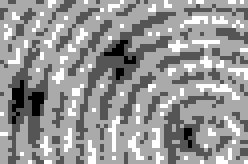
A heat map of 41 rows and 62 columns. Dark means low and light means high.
Three dips sink into the field. No single row or column stands out from its neighbours. There is no overall slope. Concentric rings centre on the bottom right. Neither half mirrors the other.
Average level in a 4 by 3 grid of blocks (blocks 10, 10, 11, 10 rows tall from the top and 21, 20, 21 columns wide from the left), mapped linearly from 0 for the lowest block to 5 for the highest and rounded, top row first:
434
404
133
352
